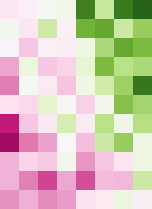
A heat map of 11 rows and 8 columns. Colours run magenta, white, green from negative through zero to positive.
No regular stripes run through it. The ninth with the highest average is the top right. There is an overall slope up to the top right. The bottom left is the calmest part. Neither half mirrors the other. The ninth with the lowest average is the bottom left.
